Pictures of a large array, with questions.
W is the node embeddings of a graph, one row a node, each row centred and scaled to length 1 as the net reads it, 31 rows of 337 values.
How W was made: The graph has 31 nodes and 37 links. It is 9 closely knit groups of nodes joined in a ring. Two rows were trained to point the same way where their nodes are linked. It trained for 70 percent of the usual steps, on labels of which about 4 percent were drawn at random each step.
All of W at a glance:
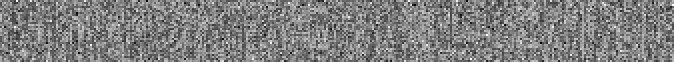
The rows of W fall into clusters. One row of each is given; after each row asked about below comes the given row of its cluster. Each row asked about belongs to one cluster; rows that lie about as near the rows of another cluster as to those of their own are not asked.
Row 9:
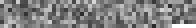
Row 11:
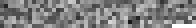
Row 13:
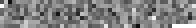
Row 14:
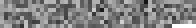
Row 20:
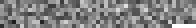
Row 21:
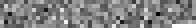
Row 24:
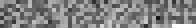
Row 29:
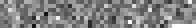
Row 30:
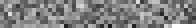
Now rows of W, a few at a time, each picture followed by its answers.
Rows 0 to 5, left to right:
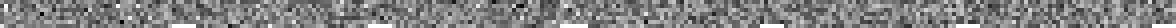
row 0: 9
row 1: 11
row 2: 11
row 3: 20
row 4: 24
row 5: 13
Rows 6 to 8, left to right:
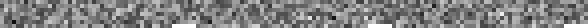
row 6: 21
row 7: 30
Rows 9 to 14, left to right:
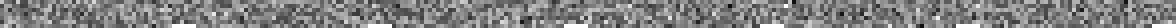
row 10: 30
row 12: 14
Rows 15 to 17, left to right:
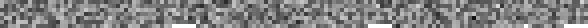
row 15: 24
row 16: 30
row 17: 24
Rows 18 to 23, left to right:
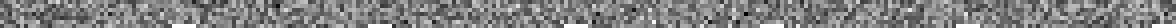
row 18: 20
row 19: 13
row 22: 21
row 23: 21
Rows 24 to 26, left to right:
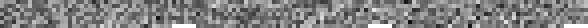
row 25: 29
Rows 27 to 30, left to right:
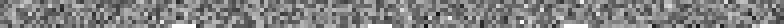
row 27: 29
